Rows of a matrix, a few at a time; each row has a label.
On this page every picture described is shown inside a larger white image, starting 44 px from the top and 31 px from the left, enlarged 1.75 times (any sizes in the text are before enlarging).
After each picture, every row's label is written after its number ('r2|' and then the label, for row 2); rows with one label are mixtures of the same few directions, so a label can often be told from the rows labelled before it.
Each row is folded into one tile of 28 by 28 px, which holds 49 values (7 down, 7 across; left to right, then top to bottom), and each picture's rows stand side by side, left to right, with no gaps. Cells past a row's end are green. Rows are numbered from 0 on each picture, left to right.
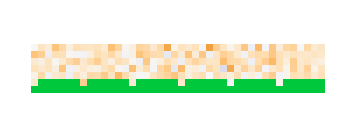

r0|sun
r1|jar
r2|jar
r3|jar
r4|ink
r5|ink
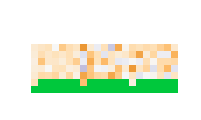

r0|jar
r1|ink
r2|jar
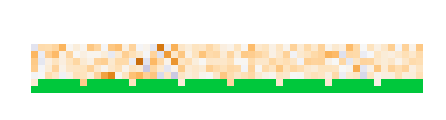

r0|ink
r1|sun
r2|jar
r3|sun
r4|ink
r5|ink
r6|sun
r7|ink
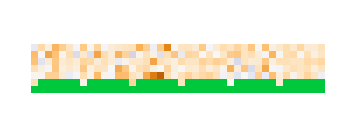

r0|ink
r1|sun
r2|sun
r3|sun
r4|jar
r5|sun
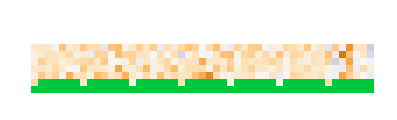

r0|jar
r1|sun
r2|jar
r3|sun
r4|ink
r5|ink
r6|ink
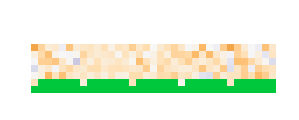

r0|ink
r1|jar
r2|ink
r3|sun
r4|ink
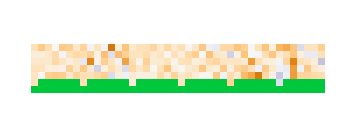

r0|sun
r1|jar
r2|jar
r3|sun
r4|sun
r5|ink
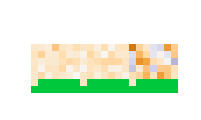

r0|sun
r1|sun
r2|ink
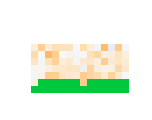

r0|ink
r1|ink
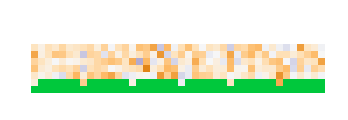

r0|sun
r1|sun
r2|jar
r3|ink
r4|ink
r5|ink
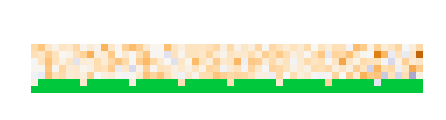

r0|ink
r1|sun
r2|ink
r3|jar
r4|jar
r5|jar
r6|jar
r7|jar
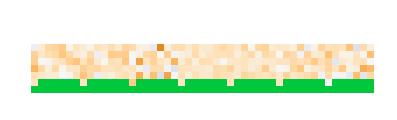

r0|ink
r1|ink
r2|jar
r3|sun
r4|sun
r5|sun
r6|jar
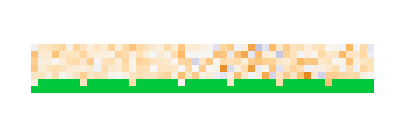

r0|ink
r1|jar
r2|ink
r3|jar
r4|sun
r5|sun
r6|ink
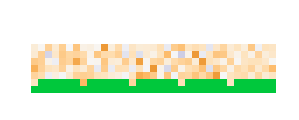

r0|ink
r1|ink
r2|jar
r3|sun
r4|jar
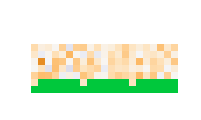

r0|jar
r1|ink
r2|jar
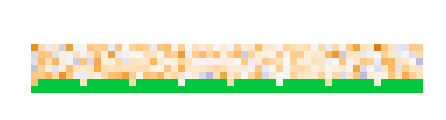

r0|ink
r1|jar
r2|sun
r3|sun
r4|sun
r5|ink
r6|sun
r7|ink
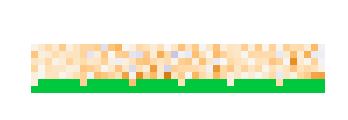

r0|ink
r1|sun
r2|jar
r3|sun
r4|ink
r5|jar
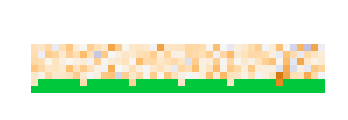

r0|sun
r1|sun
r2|jar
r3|jar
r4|ink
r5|ink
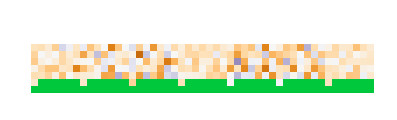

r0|jar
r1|sun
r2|sun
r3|jar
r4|jar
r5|jar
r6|sun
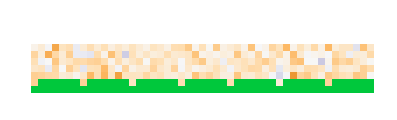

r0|ink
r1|jar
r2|jar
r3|ink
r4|sun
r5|ink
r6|ink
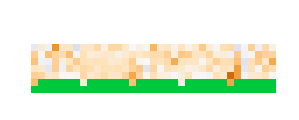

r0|ink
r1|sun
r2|ink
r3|sun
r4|ink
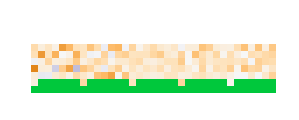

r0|jar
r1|sun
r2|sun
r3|ink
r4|ink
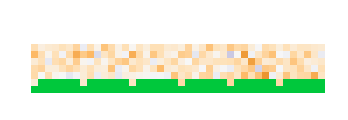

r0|jar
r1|sun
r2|sun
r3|sun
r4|sun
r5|jar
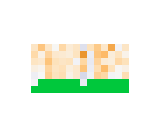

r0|ink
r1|ink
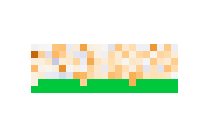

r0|sun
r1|ink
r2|ink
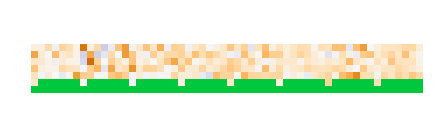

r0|sun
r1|ink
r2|ink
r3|sun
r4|sun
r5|sun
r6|sun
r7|jar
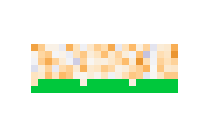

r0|ink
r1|ink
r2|ink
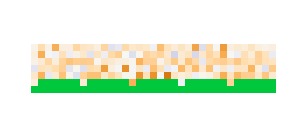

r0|sun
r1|jar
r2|jar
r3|ink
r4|jar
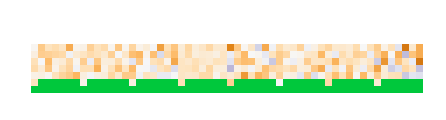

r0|jar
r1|jar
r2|jar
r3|sun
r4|ink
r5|jar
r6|jar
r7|jar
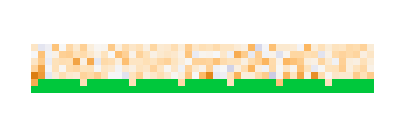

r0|ink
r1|jar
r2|sun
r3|sun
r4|sun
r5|jar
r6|jar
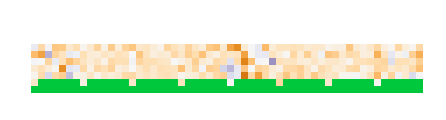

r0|sun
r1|ink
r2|ink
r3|jar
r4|ink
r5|jar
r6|sun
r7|jar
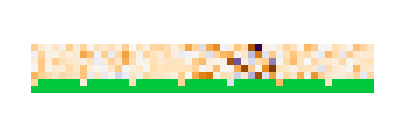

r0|ink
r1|jar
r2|ink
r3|sun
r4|jar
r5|jar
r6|sun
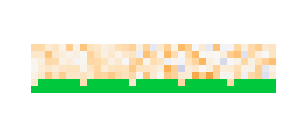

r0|ink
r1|ink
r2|sun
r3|ink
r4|sun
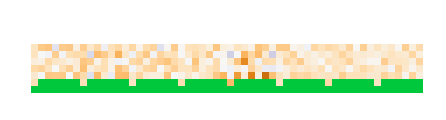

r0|sun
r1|sun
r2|sun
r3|jar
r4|jar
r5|ink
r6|ink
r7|jar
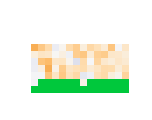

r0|ink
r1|ink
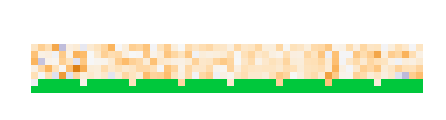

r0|jar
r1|ink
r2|sun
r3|sun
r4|ink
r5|ink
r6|ink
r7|sun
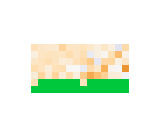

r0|jar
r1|jar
